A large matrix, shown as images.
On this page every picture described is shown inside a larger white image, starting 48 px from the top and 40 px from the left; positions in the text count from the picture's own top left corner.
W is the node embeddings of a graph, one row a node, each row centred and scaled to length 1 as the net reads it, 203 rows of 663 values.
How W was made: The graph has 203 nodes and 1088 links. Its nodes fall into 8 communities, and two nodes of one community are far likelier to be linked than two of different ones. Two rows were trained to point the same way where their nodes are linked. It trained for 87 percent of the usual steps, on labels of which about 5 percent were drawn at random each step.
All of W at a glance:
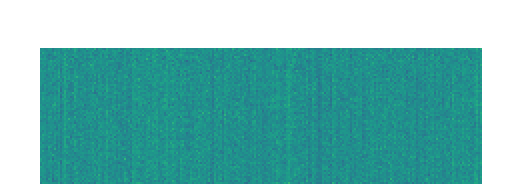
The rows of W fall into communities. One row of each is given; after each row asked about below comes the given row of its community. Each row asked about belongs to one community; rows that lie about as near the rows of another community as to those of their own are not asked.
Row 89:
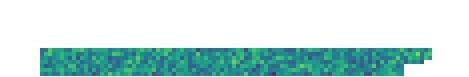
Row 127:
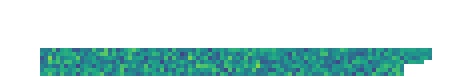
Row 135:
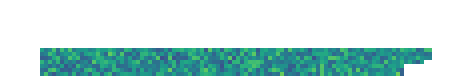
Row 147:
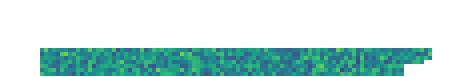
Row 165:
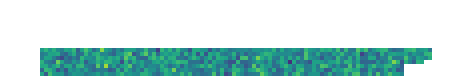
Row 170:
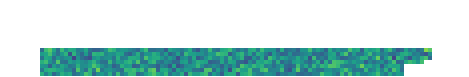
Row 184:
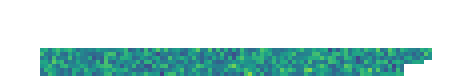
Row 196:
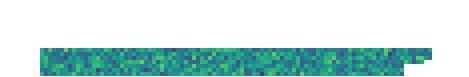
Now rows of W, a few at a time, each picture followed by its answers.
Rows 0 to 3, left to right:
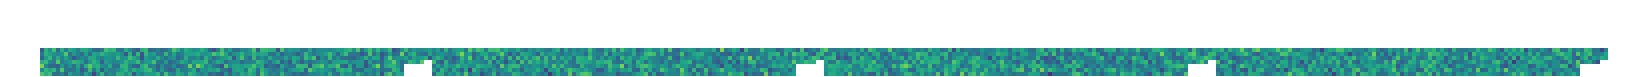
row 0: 170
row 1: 147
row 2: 147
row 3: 147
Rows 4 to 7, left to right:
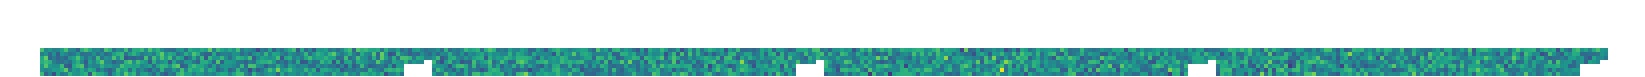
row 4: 196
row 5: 165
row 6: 89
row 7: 184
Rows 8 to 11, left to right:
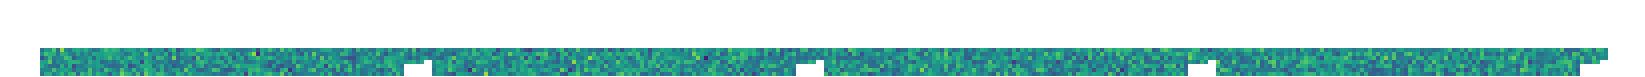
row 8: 170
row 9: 184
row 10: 165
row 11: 165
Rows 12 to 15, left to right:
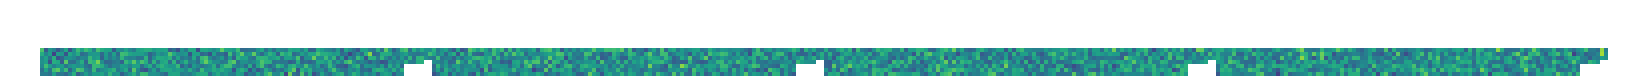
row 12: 196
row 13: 196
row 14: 127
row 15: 184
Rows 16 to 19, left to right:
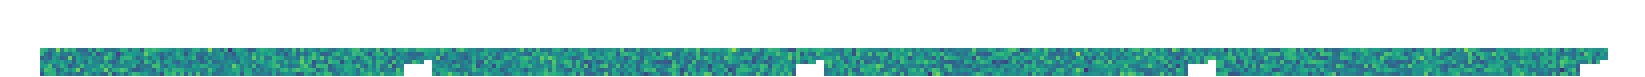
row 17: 165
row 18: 170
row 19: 170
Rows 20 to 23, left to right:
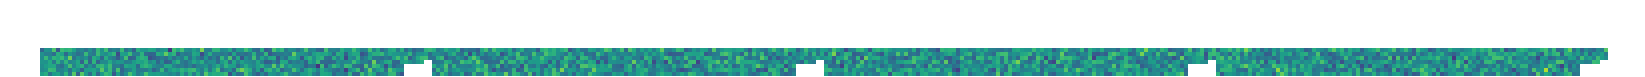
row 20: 184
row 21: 147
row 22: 89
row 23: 184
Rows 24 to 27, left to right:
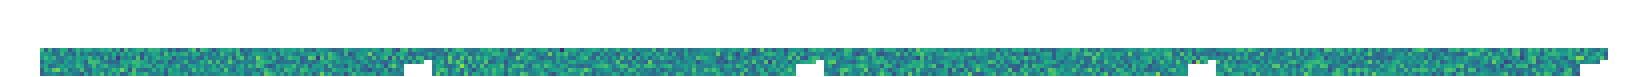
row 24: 196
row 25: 127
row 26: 196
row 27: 184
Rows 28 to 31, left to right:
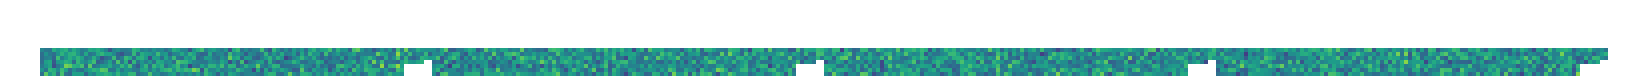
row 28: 127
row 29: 165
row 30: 89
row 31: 196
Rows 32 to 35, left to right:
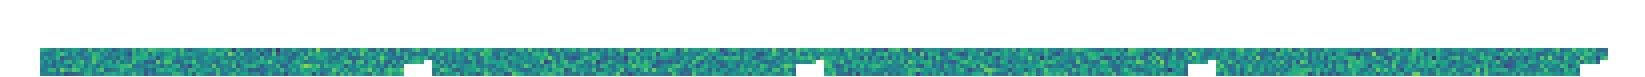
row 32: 127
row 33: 135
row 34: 170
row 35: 89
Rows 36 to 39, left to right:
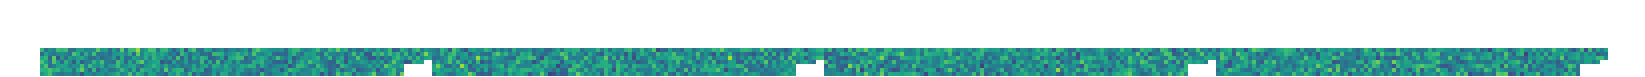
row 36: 89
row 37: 89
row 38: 127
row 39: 170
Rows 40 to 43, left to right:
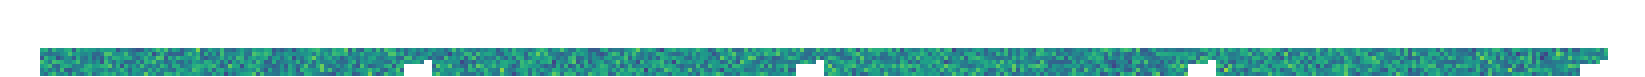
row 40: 147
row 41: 184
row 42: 147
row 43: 147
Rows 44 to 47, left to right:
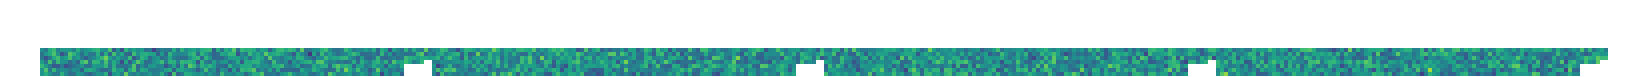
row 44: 135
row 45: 89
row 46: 165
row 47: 135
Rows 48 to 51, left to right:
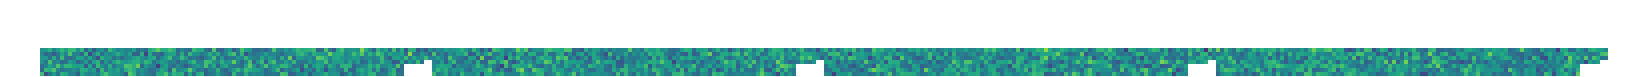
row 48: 184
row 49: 165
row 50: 135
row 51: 196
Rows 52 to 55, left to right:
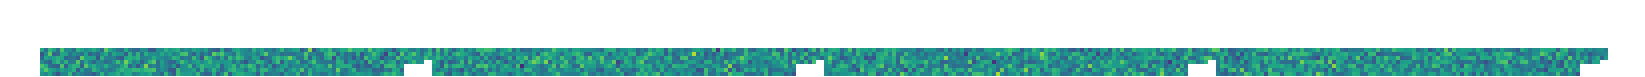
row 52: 89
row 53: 147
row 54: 170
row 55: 196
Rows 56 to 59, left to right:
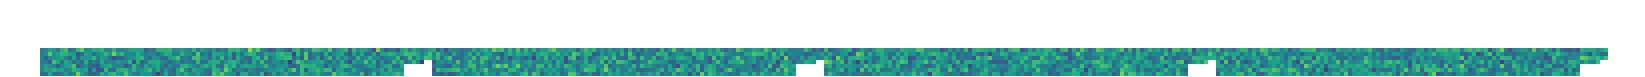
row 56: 89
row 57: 196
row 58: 135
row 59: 135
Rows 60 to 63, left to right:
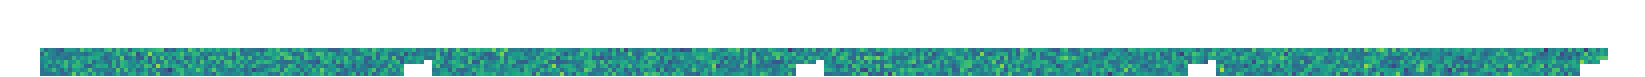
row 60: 196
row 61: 147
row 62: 89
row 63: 135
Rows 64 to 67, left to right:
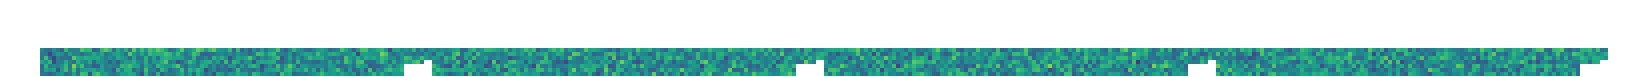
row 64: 196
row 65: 89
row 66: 184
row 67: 165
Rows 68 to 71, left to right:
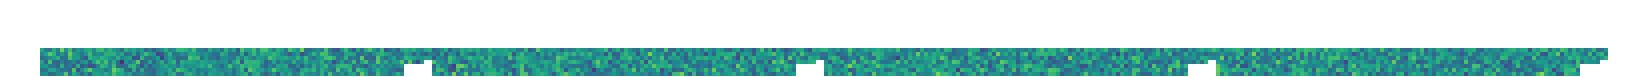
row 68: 135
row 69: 165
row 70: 147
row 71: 89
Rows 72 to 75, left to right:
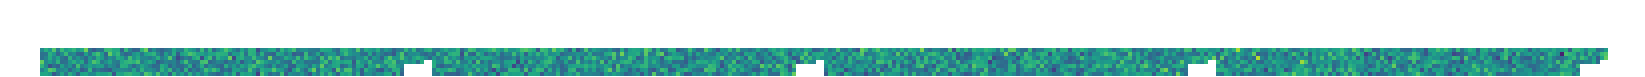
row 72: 170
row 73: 89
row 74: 135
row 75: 89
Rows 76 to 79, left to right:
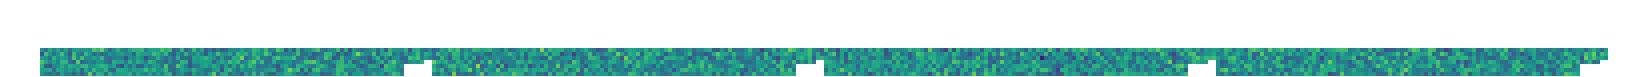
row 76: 89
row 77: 89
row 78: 135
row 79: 89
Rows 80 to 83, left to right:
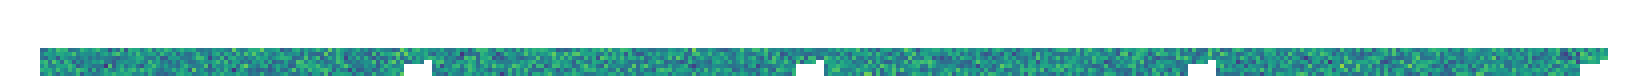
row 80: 89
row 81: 196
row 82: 184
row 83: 135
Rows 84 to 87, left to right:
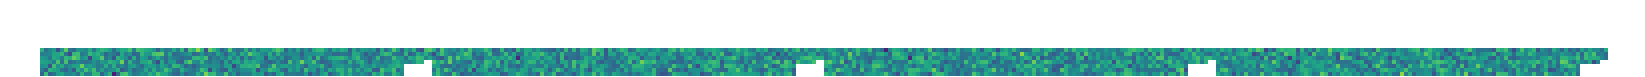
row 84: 135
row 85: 135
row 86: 170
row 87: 170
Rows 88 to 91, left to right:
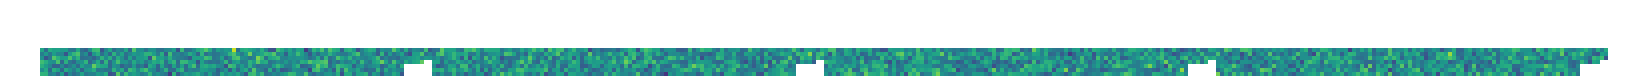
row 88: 135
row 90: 170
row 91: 165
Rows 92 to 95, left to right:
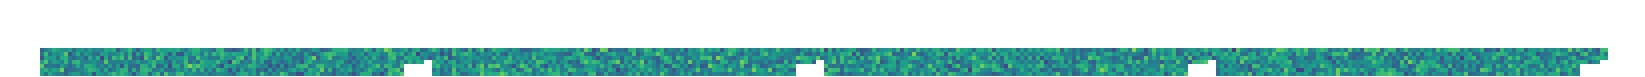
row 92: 89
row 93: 147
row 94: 127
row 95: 135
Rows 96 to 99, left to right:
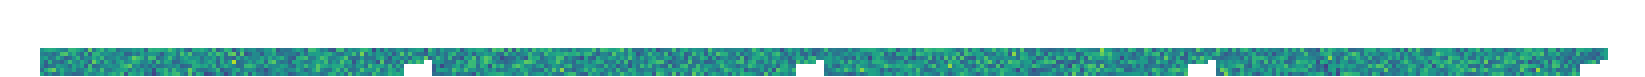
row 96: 127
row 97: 196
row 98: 196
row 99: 184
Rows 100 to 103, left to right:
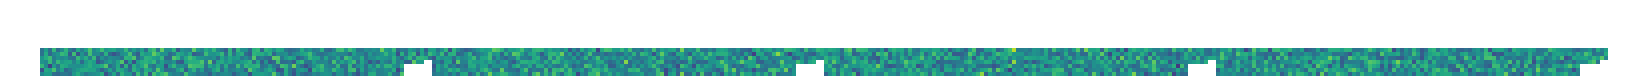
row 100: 147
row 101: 196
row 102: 170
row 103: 147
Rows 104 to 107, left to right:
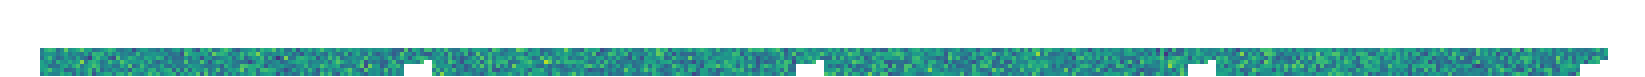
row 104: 170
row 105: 165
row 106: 170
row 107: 147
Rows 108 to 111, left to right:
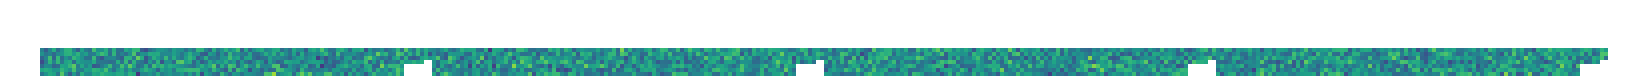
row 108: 127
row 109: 165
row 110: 127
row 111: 165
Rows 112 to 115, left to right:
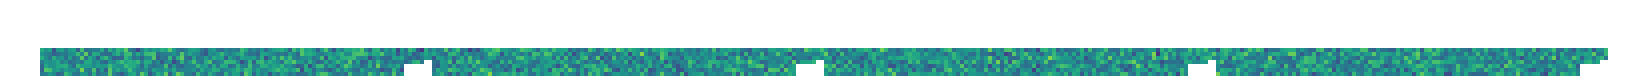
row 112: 184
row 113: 127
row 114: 165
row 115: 170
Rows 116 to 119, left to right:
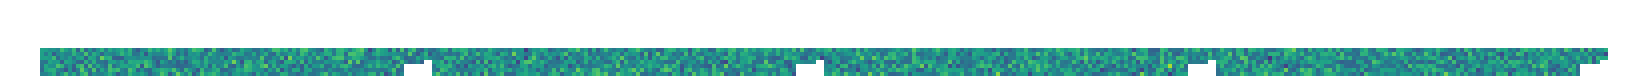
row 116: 184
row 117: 184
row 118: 184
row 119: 170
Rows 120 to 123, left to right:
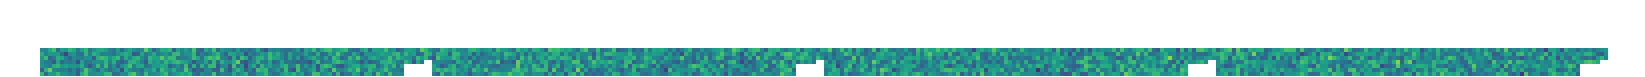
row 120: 165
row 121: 89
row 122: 127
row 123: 170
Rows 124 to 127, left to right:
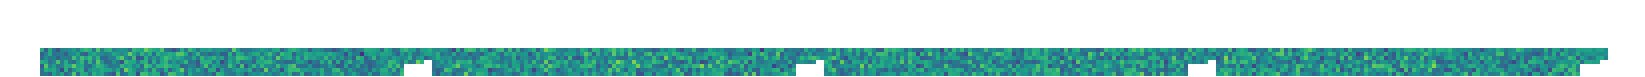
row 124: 196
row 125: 196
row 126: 170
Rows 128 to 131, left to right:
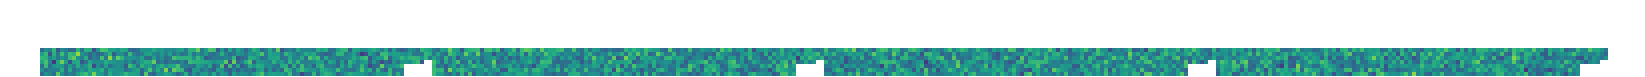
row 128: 147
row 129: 89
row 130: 135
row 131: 184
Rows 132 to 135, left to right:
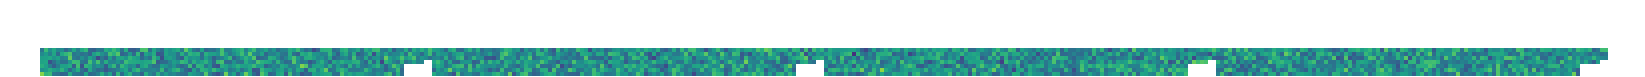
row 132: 170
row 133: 170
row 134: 127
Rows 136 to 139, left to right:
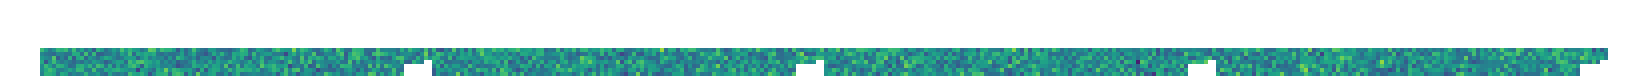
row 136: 184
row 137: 135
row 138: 170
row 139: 165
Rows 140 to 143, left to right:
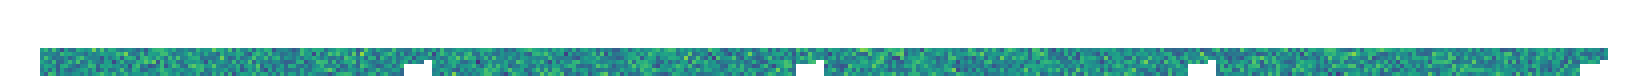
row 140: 147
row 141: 135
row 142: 170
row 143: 196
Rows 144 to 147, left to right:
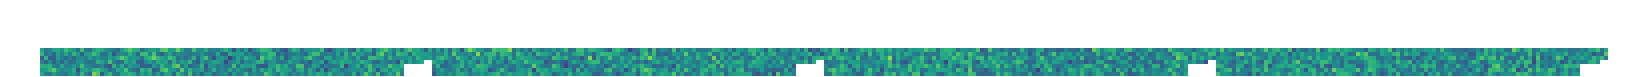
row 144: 165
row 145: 170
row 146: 89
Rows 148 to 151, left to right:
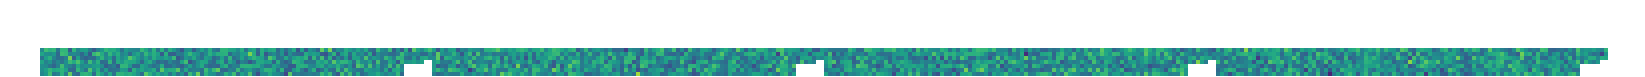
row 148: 170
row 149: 89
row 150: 196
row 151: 135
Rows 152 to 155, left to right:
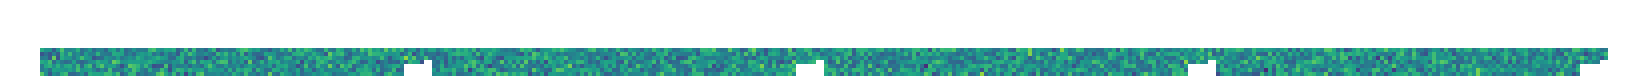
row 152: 184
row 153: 127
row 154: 89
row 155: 196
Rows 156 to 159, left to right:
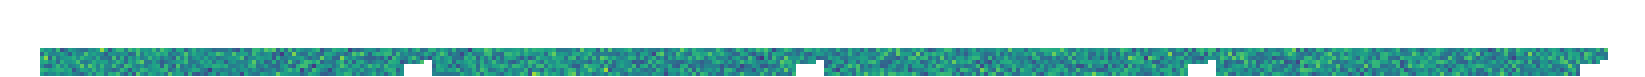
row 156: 89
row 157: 196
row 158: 127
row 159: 170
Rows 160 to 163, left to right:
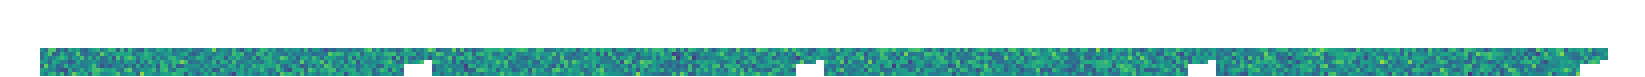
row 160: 165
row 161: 135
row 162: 135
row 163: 196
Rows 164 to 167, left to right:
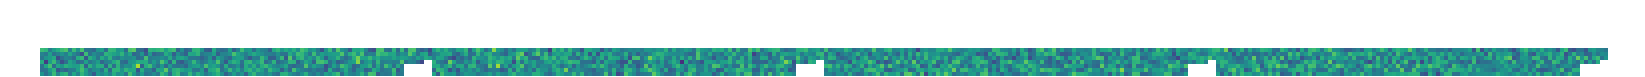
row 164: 184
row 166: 147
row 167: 196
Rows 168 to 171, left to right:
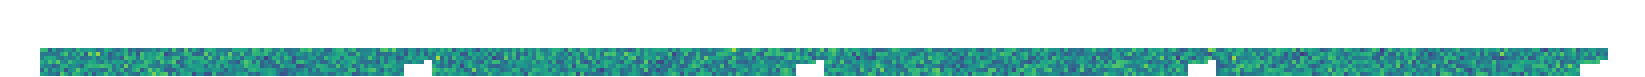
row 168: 147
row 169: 89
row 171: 127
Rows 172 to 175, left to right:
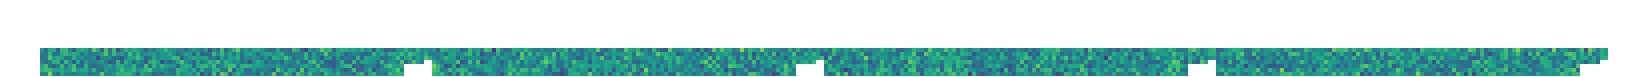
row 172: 89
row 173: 89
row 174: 165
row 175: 89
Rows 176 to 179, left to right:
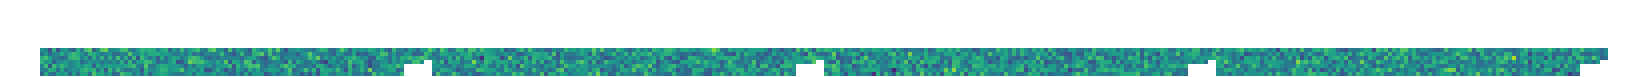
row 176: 147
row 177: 135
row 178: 147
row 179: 196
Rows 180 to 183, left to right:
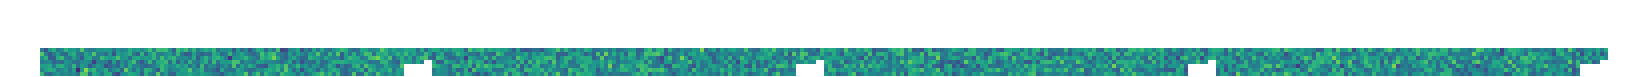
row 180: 165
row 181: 147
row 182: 170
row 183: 147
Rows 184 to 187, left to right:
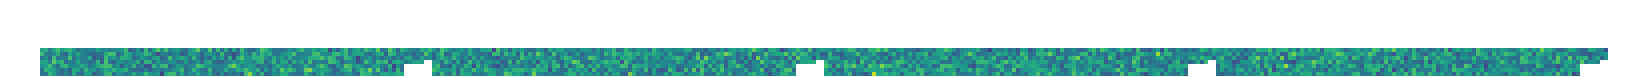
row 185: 89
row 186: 147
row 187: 196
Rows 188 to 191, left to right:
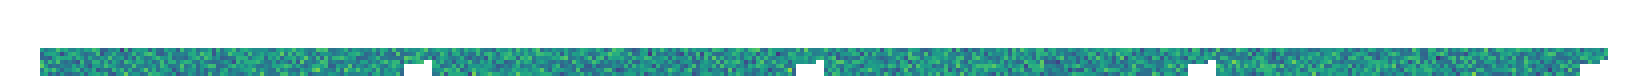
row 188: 135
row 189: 170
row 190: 147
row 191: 147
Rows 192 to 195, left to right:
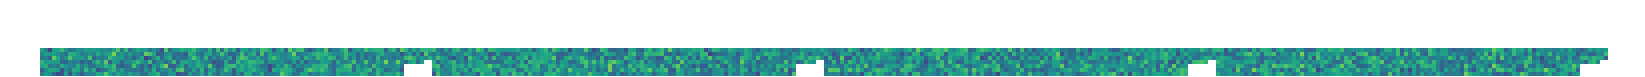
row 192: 135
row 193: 147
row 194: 127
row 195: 147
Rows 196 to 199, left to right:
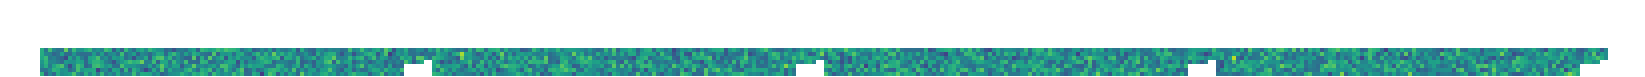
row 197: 147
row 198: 147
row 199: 127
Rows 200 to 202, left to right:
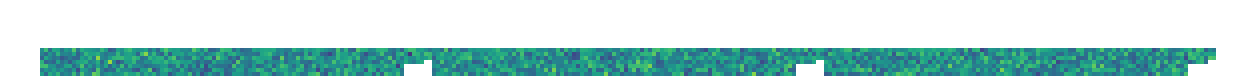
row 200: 165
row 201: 135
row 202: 89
